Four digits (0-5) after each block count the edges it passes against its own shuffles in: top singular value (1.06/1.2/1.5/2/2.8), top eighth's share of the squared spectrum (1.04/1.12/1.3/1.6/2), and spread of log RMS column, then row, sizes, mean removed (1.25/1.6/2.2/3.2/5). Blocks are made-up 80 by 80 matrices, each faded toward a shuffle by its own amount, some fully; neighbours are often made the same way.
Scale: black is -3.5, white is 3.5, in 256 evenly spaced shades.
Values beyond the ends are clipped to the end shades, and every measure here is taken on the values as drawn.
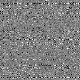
4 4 1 3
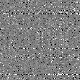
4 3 1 3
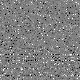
3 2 0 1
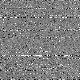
2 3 0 3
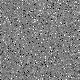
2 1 0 0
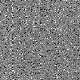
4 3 2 1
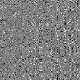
4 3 2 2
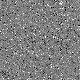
2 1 0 0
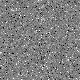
2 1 0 0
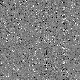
3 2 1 0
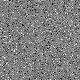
0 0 0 0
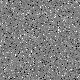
0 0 0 0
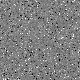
0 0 0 0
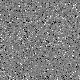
2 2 0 1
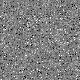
3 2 0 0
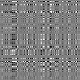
5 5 4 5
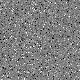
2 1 0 0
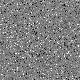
0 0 0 0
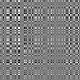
5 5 5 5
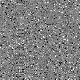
3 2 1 1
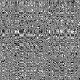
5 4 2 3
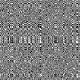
5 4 3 3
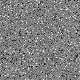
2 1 0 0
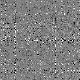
2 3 3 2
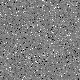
0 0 0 0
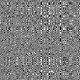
5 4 3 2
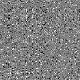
4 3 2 2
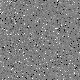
2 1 0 0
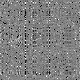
4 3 2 1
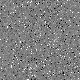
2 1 0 0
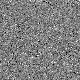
0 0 0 0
